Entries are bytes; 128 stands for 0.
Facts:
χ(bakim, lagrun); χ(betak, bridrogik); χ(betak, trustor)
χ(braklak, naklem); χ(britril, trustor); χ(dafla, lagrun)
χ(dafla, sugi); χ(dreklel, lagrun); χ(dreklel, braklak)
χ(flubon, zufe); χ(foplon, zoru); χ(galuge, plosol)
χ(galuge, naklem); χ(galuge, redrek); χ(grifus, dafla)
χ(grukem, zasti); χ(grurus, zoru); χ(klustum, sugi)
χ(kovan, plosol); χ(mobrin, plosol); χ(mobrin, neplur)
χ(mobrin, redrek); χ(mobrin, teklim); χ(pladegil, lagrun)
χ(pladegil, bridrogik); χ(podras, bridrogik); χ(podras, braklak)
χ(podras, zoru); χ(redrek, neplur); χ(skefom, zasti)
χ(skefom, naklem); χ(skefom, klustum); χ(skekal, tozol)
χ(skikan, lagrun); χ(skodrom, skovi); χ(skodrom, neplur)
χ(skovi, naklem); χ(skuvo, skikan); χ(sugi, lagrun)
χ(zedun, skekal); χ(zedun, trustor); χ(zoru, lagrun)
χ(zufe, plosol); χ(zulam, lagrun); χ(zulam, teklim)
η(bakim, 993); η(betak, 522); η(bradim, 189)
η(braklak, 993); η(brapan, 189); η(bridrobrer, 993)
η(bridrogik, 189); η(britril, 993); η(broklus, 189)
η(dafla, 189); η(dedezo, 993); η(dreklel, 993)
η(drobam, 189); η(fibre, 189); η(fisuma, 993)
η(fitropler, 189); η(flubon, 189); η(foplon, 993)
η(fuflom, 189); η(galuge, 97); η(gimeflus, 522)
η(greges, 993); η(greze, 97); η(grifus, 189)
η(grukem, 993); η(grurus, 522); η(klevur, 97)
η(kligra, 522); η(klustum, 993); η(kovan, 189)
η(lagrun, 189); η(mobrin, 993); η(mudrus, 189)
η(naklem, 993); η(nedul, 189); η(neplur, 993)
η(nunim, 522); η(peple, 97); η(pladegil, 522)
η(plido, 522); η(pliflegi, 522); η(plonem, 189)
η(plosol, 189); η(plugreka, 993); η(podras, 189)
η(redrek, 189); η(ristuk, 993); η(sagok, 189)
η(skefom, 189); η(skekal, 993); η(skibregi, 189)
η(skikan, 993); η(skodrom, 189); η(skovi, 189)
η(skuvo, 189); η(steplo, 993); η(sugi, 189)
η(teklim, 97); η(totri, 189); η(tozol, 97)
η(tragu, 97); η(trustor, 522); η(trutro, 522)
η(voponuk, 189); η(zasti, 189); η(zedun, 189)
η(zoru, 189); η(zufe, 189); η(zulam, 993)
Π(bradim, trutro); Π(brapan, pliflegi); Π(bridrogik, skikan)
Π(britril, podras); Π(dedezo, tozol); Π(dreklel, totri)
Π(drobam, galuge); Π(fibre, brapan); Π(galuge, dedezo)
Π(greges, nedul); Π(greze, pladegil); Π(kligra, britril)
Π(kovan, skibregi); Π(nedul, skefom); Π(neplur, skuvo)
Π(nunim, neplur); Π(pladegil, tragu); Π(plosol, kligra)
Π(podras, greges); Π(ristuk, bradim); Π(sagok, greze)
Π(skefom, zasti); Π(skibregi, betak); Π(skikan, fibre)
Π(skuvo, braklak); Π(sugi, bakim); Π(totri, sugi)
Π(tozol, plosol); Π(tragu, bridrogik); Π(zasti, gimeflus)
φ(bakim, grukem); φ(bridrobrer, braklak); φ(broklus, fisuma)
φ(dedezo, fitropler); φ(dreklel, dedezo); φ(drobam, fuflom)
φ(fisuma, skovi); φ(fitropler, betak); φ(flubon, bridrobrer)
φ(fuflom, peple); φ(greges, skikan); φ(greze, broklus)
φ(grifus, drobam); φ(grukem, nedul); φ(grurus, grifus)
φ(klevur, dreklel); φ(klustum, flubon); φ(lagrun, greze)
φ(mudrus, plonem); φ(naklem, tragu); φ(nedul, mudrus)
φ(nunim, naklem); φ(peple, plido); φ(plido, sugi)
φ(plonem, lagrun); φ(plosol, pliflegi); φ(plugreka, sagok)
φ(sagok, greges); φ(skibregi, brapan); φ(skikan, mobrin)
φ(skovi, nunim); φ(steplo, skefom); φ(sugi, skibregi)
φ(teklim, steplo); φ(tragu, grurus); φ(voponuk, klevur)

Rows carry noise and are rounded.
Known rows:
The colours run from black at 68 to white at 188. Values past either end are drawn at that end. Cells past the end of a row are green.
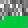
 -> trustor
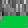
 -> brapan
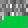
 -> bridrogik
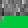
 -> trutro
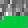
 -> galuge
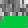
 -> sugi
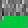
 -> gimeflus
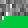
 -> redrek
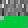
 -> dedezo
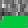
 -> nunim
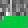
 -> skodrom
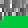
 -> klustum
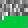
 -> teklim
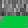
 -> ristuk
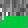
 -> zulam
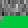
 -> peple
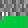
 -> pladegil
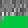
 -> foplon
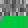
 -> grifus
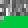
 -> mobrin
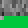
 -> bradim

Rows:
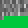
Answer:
grurus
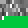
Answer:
neplur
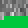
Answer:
zoru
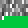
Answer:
plosol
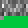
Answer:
steplo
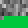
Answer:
tragu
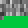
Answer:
skovi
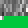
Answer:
sagok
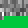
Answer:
bakim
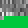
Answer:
dreklel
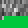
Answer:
bridrobrer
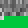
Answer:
skuvo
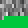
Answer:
betak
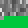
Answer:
dafla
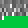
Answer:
braklak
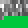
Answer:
skekal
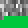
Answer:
britril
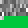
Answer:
skikan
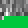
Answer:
kovan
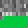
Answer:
podras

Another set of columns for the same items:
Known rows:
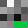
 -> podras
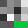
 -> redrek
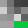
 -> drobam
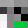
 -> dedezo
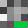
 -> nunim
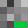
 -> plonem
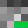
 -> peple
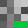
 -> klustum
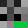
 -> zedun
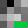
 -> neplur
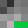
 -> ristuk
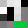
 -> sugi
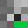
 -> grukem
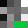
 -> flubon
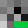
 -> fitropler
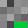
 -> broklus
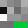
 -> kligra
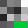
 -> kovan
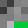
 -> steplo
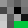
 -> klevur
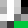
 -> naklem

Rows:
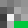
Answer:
mobrin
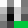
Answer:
lagrun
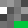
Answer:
grifus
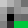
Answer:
pladegil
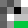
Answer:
plosol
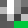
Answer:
skefom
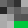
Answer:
tozol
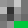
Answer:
zulam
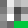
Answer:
galuge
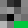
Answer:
bridrogik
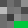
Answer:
skuvo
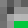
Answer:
totri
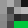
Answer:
grurus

